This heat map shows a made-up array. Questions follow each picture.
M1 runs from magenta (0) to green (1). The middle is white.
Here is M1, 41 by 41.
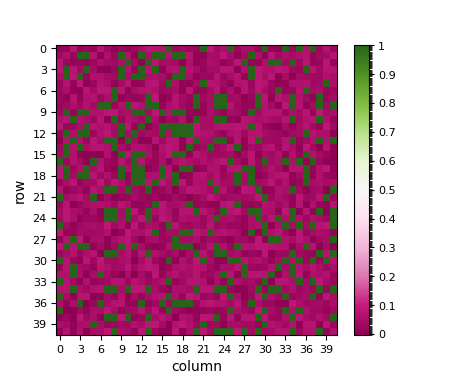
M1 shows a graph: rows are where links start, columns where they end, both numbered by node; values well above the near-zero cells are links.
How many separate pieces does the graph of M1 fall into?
1
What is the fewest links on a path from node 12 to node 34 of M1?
4
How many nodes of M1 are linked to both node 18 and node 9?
8
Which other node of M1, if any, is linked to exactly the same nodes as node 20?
node 38
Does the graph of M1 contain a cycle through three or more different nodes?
yes
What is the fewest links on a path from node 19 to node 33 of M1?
3
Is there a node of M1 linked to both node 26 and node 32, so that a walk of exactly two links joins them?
no
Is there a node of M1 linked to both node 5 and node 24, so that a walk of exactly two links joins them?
no
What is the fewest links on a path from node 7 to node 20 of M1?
1
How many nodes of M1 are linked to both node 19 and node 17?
4
